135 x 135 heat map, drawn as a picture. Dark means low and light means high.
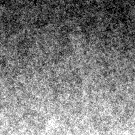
No row or column stands out. Overall the values sit about 50% of the way up the scale. The field climbs toward the bottom. No regular stripes run through it. The ninth with the lowest average is the top right.
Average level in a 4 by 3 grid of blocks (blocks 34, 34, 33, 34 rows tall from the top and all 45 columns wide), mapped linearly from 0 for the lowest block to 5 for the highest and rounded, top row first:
0 0 0 | 2 2 2 | 3 3 3 | 5 5 5
